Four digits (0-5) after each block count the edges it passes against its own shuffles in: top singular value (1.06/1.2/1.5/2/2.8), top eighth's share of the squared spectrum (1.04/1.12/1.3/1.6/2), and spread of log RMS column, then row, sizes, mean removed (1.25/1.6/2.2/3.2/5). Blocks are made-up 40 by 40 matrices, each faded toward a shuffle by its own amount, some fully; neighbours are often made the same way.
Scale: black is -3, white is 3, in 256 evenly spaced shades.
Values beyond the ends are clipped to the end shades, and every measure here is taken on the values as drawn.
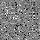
3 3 1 1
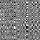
4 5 3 3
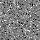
0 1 0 0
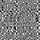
4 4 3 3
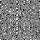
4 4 2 2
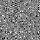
3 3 1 1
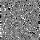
3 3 1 0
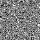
2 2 1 0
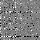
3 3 2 2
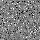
2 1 0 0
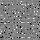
3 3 0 1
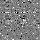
3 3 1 1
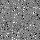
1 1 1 0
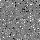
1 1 0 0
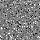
1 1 0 0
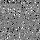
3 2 0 1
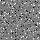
1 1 0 0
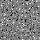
3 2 1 0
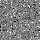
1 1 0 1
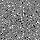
2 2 0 0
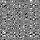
4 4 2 2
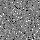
1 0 0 0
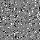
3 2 1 1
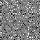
3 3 1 1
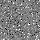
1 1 0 0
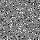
1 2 0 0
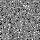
1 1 0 0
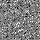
0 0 0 0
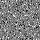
2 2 0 0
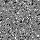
0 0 0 0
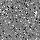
0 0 0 0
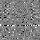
3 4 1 2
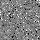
0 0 0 0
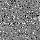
1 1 0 1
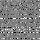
2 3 0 3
